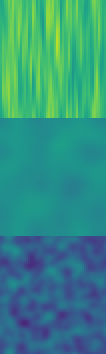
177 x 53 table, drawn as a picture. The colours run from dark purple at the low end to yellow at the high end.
It is made of 3 by 1 panels. Panel 1,1: high, streaked downward. Panel 2,1: middling, smooth, faint in contrast. Panel 3,1: low, blotchy.
